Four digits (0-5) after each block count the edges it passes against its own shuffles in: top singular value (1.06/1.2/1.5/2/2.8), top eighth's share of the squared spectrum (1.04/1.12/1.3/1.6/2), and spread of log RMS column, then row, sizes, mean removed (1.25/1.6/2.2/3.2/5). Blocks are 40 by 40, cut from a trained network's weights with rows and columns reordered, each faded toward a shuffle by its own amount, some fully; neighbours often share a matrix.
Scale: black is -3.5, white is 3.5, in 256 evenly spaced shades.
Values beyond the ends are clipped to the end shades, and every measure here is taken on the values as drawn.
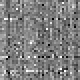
3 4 0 2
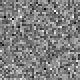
0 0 1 0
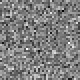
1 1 0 0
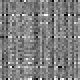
4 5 1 3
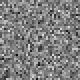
3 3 1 0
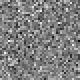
2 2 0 0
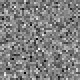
2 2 0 0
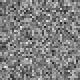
3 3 2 0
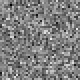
1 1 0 0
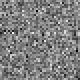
1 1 0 0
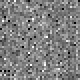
1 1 0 0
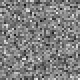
0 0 0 0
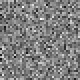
2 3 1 0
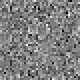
2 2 1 0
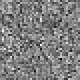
3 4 2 0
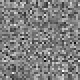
3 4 2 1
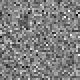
0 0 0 0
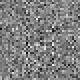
3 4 2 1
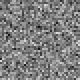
0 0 0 0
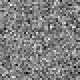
0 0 0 0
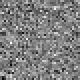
2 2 0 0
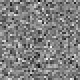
3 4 1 1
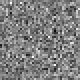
2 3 1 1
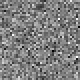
3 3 1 0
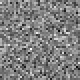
0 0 0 0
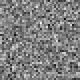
1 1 0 0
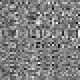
3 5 2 2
